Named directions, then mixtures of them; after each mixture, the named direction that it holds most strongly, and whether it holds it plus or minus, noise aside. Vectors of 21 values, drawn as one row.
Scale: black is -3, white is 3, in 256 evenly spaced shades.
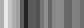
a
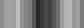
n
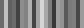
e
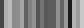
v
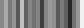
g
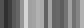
a, minus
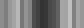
n, plus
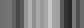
n, minus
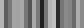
e, minus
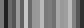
g, minus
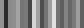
e, minus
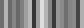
e, plus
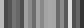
v, minus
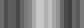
n, minus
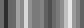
a, minus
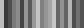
v, minus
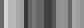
v, plus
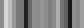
a, plus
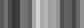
n, minus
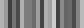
g, plus
